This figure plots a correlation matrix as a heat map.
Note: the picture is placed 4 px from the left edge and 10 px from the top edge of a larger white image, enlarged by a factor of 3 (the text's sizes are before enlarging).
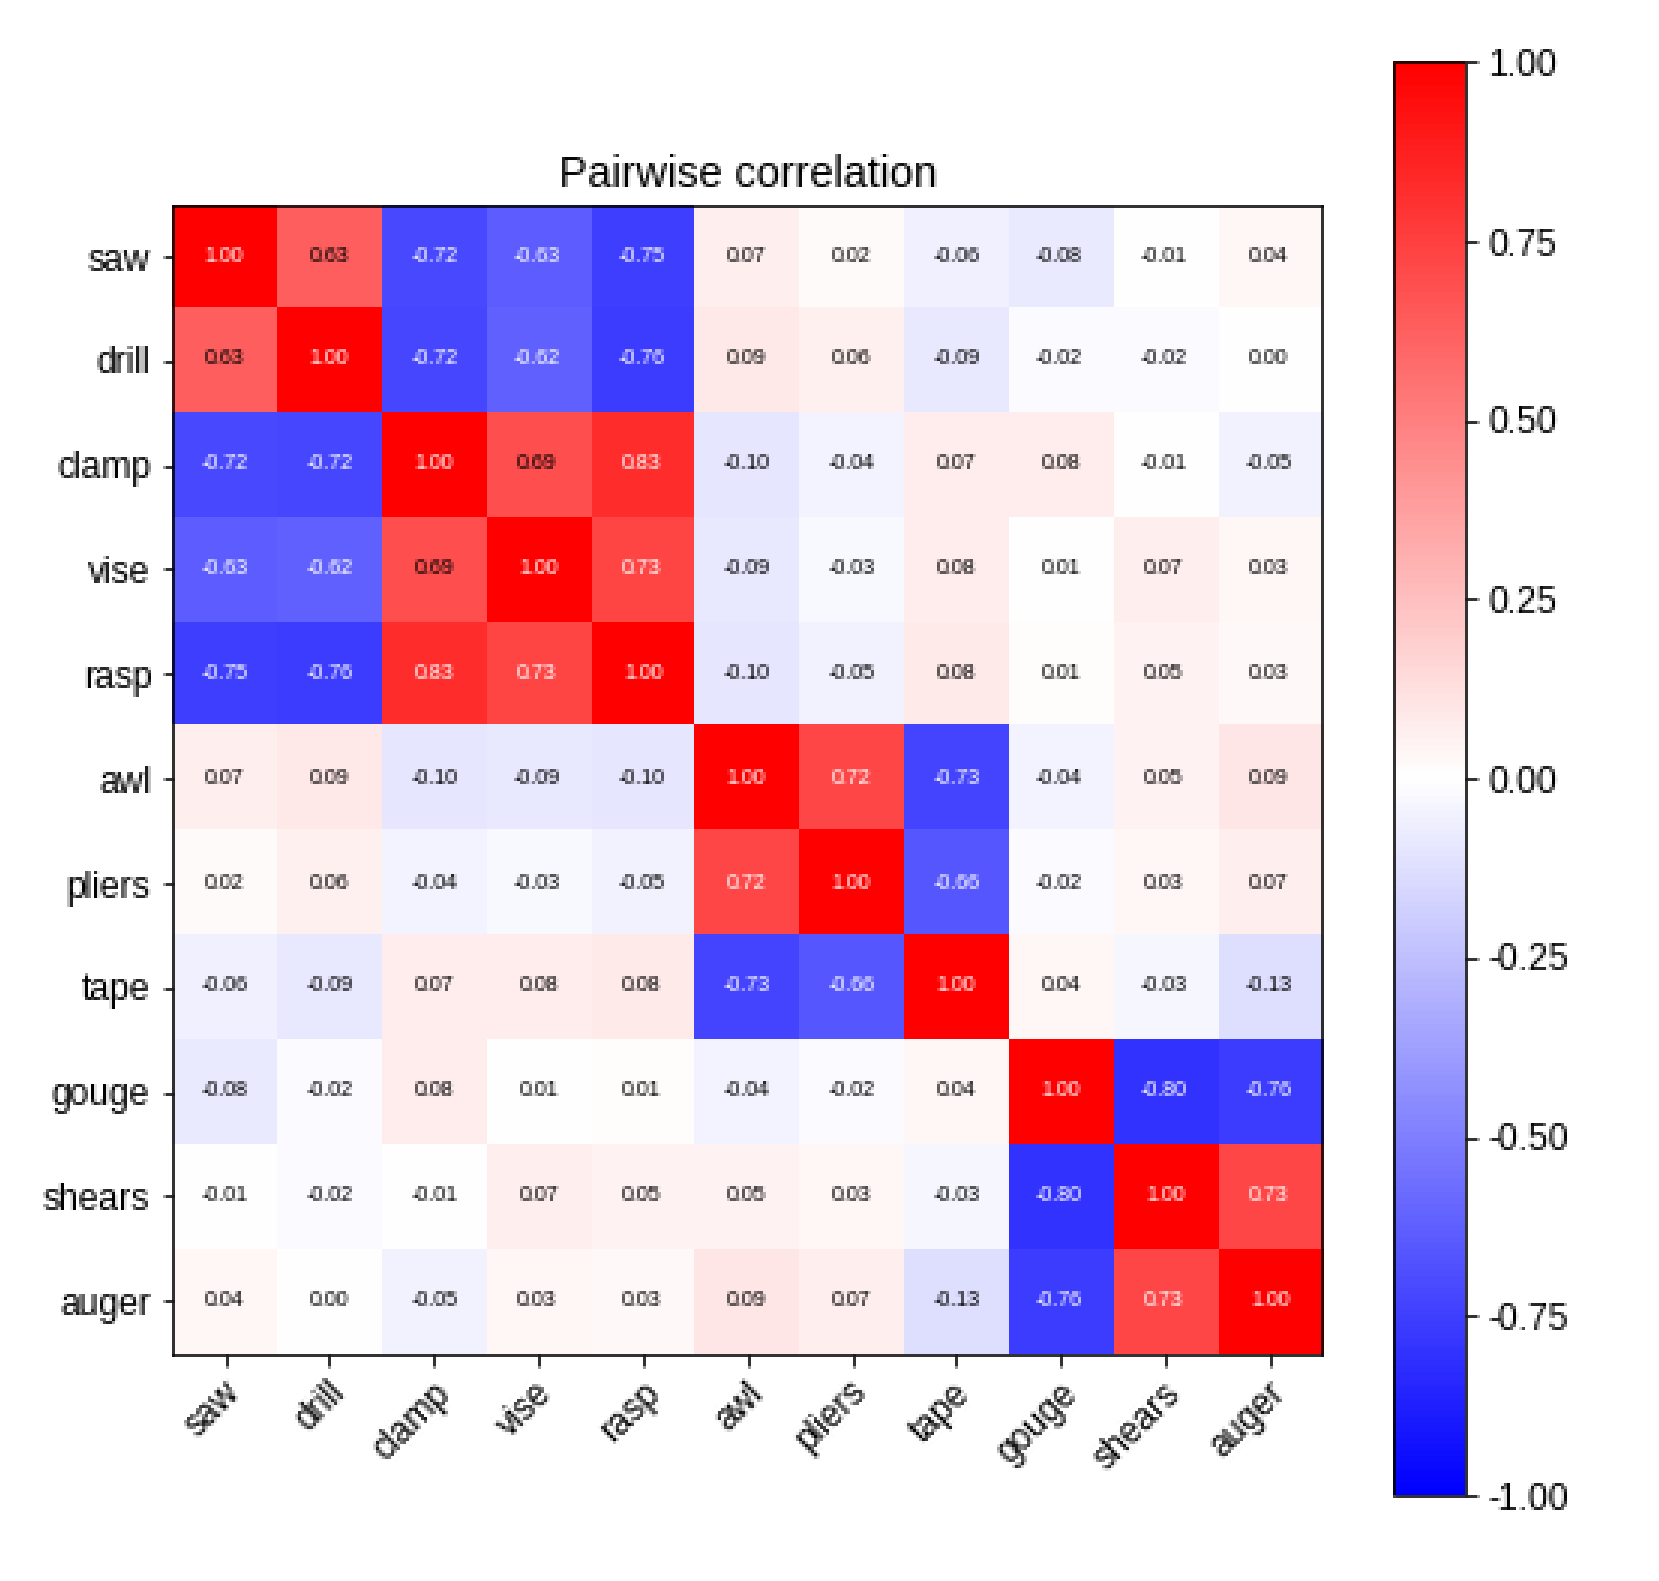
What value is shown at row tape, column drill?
-0.09
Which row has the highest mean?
vise
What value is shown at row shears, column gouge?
-0.80
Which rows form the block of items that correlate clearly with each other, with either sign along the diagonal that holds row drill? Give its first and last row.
saw to rasp
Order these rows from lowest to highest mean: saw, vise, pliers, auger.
saw, auger, pliers, vise
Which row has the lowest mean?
gouge
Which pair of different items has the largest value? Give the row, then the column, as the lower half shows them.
rasp, clamp
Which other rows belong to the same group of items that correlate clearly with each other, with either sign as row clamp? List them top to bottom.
saw, drill, vise, rasp
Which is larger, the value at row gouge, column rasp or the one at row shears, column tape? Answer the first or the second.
the first
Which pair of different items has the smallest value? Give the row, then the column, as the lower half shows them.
shears, gouge
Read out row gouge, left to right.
-0.08 -0.02 0.08 0.01 0.01 -0.04 -0.02 0.04 1.00 -0.80 -0.76
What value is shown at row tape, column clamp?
0.07
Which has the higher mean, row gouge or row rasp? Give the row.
rasp
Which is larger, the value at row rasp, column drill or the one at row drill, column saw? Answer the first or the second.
the second
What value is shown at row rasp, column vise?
0.73
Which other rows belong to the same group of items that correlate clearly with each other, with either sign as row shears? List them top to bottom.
gouge, auger
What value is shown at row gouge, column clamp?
0.08
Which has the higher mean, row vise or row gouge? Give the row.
vise
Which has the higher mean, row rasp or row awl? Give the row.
rasp
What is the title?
Pairwise correlation
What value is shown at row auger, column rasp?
0.03
